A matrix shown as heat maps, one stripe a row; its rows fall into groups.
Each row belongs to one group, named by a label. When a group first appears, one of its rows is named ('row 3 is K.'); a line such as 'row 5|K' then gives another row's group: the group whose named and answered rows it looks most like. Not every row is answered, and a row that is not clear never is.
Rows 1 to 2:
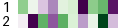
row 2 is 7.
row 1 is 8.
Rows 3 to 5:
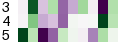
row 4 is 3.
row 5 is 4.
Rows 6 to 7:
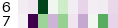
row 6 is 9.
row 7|7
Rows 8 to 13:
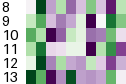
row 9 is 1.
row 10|4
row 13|4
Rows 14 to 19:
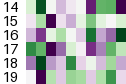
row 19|7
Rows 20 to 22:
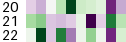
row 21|1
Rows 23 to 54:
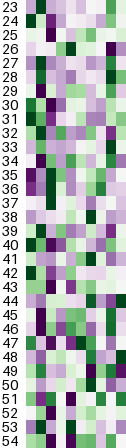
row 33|3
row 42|4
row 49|8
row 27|3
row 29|7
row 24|4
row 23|3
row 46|7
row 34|7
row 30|4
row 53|3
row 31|4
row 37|9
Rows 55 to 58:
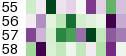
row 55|9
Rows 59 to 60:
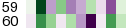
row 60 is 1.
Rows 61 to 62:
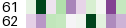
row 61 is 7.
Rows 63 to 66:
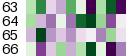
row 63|8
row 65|3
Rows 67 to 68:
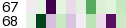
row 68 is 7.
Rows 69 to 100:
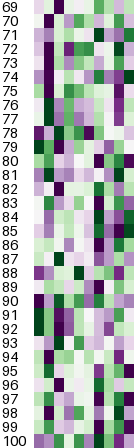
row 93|9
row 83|8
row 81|3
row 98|7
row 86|1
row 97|8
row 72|7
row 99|8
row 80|8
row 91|4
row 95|8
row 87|9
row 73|7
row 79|4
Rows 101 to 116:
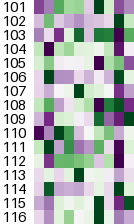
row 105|8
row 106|3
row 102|3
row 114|3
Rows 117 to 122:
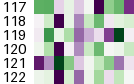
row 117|8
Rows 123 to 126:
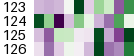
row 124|4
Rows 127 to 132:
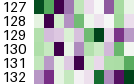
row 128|7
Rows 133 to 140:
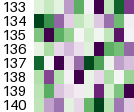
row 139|8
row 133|8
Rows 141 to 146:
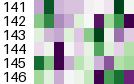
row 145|4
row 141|3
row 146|8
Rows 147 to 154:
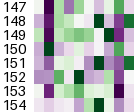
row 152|9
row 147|7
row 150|3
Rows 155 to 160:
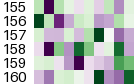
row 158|7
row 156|4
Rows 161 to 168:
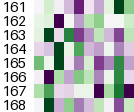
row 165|9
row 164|9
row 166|7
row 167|8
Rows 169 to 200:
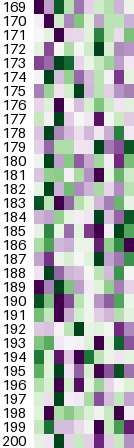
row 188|3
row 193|8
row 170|7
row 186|8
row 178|3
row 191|4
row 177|9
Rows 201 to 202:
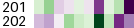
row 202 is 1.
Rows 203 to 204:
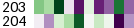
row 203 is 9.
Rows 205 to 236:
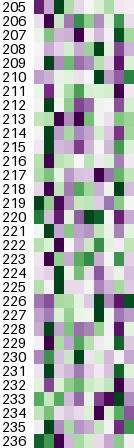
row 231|3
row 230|3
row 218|7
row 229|7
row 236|4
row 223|7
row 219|4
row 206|7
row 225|9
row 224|9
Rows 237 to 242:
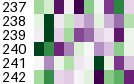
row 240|4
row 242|8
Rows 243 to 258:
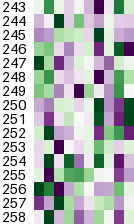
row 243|1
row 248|1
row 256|4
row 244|9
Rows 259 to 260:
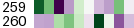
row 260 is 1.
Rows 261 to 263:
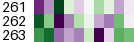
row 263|1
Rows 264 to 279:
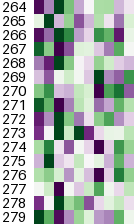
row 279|4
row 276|1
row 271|4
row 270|8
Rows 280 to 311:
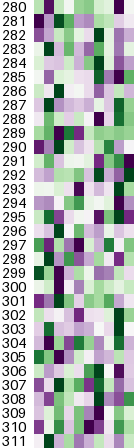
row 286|9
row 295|8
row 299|4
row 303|3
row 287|3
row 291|8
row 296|9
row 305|4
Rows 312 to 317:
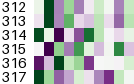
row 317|4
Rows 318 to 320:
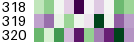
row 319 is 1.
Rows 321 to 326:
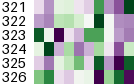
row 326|8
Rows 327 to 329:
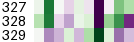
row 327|1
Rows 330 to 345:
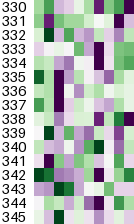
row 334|1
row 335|4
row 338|8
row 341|7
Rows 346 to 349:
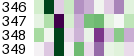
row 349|9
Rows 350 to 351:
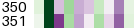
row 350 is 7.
